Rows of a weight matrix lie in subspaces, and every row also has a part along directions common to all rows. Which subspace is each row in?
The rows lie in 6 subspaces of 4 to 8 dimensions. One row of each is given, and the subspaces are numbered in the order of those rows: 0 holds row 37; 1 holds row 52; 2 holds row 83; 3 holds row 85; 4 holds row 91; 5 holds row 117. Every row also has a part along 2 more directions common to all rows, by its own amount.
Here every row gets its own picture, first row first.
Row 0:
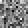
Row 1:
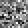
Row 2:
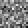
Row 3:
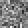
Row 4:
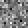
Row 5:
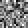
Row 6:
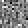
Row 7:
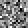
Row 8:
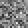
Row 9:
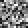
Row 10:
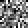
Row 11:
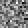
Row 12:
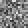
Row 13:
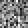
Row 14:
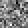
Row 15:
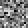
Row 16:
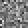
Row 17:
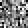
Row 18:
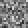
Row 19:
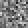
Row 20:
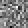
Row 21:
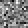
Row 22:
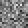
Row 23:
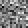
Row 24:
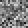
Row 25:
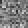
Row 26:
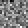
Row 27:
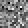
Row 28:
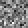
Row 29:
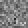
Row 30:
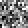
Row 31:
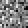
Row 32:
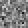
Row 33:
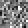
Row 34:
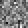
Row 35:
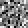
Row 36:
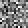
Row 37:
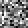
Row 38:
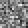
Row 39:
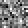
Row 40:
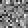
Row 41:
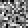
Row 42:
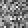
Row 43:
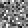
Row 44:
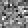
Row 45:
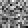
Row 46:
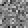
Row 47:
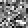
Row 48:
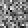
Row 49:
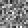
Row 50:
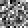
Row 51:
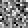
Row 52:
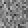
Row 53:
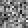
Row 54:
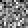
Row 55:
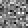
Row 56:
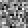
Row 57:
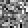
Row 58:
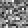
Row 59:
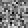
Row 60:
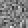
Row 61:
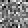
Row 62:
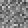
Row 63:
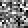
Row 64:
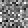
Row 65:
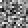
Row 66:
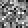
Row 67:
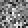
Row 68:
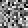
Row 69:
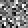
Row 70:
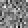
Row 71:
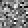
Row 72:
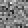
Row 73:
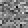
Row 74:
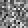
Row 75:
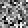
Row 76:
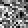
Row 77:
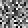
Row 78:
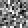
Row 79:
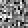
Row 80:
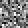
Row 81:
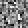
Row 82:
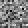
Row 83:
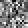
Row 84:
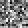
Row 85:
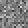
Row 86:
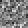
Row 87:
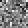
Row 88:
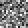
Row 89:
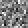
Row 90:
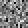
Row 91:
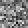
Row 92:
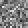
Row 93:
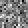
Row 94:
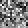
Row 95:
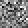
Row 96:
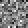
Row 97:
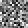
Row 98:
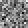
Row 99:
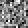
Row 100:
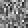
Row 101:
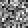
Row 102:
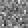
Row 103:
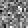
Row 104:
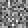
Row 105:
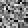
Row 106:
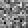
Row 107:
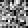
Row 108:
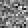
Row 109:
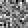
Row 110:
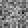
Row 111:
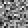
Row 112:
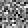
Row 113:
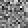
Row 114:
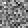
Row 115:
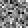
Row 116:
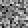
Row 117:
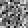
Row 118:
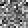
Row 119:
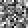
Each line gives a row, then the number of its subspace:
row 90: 3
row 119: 4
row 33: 0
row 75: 5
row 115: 4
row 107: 1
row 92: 3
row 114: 5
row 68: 3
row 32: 4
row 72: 5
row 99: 1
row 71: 2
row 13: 3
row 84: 1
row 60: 0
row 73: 5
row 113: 3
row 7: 3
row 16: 5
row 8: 4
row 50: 5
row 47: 4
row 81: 5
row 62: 2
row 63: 3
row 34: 5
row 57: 0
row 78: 0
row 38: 0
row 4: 0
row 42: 1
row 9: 0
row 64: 2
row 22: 2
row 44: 0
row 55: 4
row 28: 5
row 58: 1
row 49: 1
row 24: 4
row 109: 3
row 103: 0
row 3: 0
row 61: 2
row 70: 2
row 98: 4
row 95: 3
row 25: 5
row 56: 0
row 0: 5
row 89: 4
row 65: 4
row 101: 4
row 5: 3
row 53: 0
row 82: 1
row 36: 2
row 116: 4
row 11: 2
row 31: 0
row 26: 1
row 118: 5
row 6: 0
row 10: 2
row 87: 3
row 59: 2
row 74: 3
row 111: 1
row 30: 0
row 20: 0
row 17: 3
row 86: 5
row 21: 1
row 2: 0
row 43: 1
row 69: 4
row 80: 4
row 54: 5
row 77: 2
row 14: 3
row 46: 5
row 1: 4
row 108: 0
